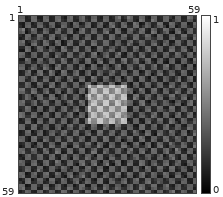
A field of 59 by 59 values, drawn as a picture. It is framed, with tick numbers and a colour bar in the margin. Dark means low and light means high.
Odd patch: higher, in the centre. Slope: none. Ninth with the highest average: centre. Mirror symmetry: none. Average level on the scale: 30%.
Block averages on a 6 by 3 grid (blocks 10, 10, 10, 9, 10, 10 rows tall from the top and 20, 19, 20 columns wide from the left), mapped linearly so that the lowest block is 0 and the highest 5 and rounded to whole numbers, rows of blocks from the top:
0 0 0 | 0 0 0 | 0 5 0 | 0 5 0 | 0 0 0 | 0 0 0
